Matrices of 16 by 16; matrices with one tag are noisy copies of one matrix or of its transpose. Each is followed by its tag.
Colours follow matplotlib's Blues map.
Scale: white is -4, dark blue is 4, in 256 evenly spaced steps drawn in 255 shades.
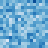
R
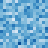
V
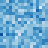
R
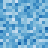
V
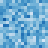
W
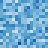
V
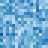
R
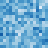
R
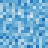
V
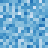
V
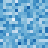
V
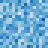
V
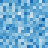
V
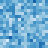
R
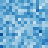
R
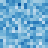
W
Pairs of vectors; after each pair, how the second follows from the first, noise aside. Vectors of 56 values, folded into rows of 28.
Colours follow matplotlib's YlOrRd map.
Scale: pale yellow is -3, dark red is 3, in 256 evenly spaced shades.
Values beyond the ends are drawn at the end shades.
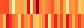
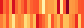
wrapped around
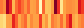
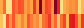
sign-scrambled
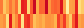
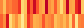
sign-scrambled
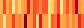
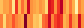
sign-scrambled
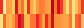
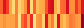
wrapped around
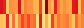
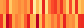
reversed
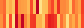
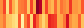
sign-scrambled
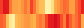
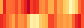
reversed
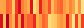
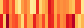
sign-scrambled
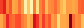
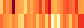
reversed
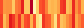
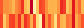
copied
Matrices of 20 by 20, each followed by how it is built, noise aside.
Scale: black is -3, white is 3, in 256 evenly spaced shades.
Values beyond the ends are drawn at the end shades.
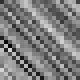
Toeplitz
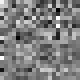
low rank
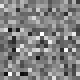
low rank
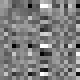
low rank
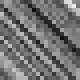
Toeplitz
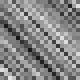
Toeplitz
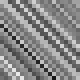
Toeplitz
